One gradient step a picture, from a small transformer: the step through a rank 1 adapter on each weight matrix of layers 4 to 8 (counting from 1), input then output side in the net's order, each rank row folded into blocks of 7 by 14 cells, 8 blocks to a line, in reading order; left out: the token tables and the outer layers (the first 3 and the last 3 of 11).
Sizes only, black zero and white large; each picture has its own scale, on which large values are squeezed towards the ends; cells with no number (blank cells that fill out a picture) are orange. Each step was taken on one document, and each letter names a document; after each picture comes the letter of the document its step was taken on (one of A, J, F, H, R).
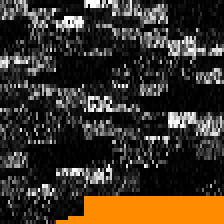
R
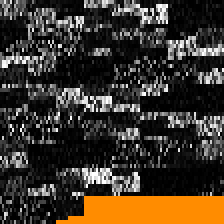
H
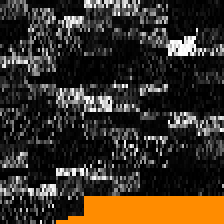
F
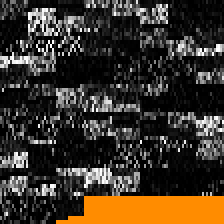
H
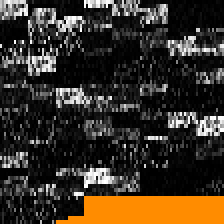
F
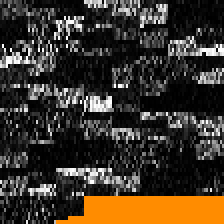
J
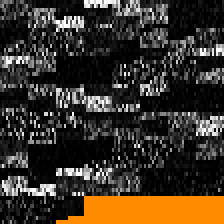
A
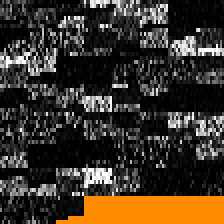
A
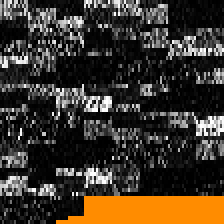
H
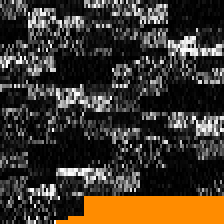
J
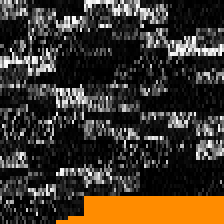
F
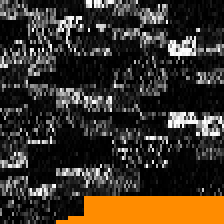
R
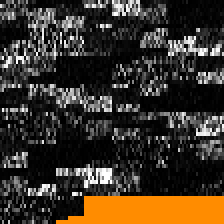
A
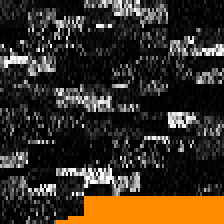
J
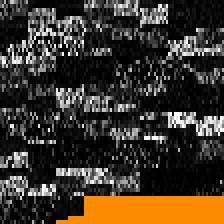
H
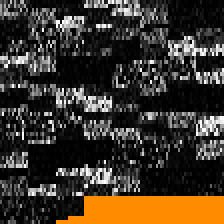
A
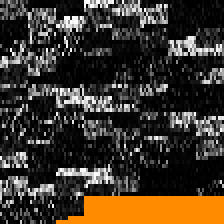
F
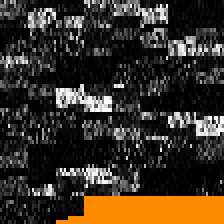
H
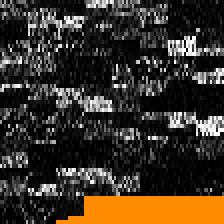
J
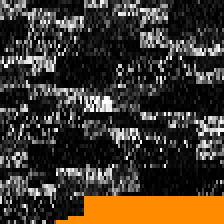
H
